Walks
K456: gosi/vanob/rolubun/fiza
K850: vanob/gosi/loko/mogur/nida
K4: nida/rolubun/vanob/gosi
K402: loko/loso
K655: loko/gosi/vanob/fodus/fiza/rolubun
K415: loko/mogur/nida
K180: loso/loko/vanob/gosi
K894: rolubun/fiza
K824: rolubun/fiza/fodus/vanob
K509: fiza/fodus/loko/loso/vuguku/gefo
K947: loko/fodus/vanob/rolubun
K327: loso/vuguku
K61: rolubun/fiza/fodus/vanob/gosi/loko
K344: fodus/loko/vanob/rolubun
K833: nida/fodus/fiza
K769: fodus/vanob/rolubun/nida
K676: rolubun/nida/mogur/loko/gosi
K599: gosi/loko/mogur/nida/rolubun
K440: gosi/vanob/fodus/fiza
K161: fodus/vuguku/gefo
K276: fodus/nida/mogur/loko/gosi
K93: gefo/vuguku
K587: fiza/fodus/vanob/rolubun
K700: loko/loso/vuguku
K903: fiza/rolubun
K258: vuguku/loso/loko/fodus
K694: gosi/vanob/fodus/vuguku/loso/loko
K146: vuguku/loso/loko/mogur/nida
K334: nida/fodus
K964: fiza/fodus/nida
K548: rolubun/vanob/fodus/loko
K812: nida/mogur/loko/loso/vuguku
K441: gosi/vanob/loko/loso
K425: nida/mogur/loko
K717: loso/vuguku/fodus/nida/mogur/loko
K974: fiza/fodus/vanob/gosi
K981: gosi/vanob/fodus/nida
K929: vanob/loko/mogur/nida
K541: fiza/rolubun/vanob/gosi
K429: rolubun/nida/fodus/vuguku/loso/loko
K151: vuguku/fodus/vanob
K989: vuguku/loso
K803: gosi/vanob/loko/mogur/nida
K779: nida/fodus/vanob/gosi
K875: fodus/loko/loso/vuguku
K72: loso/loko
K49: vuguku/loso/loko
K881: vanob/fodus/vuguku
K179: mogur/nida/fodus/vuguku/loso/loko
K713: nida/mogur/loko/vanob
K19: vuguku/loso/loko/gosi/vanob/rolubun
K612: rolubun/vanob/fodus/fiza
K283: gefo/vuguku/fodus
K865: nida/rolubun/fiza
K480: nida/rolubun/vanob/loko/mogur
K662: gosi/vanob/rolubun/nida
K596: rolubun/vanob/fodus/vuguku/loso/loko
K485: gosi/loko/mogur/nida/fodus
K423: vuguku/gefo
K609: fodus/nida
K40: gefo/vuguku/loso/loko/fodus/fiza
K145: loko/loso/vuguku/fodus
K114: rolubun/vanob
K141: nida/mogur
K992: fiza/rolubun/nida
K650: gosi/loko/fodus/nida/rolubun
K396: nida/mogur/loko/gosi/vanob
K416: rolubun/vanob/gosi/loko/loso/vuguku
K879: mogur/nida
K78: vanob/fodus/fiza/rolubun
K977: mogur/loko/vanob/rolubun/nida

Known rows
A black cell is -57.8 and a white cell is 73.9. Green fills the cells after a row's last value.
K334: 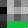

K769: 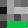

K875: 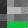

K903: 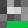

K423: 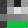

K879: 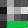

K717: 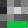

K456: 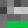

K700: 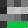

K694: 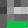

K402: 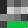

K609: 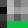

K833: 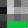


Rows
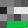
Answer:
K114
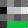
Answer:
K480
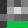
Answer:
K258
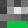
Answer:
K19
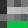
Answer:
K145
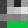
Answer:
K93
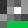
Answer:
K327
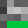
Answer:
K61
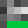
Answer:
K803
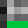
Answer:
K276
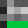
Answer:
K947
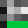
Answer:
K713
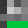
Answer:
K509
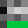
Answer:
K429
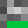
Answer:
K541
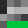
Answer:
K72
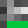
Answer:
K850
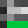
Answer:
K977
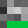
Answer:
K824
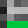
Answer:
K179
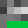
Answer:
K441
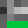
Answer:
K981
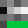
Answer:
K4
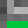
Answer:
K440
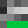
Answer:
K180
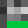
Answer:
K485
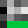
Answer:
K141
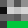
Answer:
K865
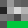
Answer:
K612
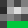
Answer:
K146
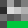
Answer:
K992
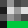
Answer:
K415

